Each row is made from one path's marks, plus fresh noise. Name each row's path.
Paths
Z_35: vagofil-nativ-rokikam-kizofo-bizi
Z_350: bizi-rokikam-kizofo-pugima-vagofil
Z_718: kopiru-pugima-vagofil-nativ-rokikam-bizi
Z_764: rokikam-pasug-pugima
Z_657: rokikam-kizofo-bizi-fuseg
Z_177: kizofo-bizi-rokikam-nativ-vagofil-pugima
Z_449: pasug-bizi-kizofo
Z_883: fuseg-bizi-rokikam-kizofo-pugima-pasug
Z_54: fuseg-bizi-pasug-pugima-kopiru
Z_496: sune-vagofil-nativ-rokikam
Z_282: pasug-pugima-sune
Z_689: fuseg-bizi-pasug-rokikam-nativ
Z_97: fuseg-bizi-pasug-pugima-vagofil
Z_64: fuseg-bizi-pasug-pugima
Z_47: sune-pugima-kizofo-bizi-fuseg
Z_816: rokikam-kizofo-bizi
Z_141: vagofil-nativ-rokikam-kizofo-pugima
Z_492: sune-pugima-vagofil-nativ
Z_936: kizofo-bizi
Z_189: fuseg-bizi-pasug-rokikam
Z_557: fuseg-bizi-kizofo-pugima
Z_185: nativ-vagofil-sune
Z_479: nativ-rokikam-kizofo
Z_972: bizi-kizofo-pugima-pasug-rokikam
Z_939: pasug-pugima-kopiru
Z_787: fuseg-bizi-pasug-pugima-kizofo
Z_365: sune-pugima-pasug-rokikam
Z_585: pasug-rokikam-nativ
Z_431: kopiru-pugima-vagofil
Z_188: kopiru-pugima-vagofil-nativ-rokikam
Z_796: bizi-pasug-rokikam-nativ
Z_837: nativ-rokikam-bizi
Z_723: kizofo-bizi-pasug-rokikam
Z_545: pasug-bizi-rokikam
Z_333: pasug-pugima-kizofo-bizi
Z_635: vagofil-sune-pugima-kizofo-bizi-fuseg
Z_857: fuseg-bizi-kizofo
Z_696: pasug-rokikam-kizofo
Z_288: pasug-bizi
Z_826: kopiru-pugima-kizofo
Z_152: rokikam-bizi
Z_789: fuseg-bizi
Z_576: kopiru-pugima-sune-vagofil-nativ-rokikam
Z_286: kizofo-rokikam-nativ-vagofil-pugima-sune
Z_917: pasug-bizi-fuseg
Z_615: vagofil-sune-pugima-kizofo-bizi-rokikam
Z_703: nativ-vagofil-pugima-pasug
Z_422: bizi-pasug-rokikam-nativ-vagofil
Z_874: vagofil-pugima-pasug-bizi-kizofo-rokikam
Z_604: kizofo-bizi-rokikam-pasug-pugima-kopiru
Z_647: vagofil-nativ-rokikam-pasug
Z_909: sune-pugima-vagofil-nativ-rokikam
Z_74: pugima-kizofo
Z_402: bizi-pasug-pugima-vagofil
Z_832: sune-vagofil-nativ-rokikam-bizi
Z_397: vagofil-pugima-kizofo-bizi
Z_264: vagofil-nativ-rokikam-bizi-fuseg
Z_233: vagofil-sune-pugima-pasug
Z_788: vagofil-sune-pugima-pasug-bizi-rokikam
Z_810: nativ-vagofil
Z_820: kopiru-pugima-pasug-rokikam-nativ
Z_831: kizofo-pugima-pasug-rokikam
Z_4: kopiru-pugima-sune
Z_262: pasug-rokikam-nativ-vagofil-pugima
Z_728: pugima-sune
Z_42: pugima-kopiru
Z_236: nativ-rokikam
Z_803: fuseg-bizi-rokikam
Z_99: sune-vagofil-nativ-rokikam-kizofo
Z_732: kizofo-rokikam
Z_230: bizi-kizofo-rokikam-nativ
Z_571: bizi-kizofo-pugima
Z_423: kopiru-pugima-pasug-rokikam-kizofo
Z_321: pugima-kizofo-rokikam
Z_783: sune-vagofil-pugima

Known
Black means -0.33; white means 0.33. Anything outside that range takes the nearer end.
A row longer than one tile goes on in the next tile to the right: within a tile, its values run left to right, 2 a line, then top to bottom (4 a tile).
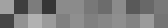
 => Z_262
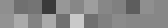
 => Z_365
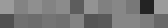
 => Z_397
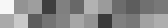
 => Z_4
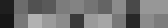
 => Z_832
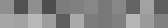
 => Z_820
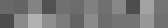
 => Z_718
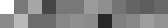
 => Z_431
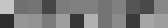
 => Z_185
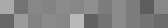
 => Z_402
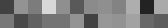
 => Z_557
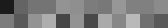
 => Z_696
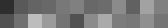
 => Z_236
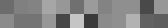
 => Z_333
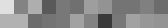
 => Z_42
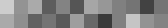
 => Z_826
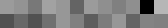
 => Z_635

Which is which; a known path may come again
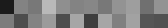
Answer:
Z_449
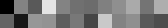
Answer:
Z_657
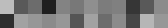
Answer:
Z_909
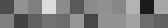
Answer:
Z_557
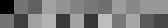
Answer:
Z_723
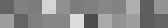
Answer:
Z_64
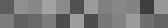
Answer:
Z_571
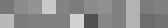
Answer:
Z_54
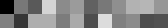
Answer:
Z_189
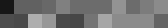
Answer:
Z_479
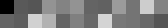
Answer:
Z_796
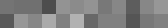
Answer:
Z_788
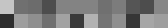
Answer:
Z_185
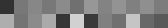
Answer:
Z_604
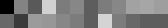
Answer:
Z_803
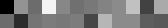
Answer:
Z_857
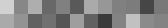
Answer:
Z_826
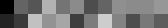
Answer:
Z_264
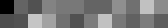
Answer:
Z_837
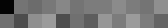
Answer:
Z_732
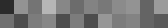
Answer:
Z_936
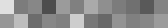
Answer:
Z_282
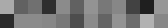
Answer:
Z_286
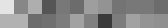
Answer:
Z_42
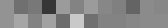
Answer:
Z_365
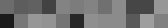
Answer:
Z_99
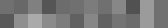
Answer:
Z_718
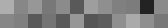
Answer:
Z_74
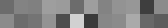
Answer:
Z_333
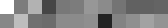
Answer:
Z_431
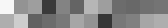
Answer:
Z_4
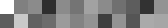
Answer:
Z_783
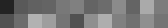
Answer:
Z_236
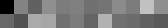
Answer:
Z_152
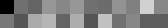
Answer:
Z_545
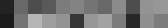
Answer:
Z_832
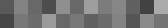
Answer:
Z_615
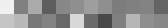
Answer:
Z_939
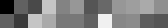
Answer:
Z_689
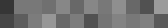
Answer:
Z_350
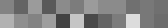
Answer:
Z_423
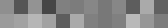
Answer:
Z_820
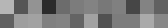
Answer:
Z_188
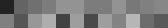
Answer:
Z_696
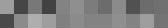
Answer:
Z_262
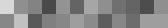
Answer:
Z_728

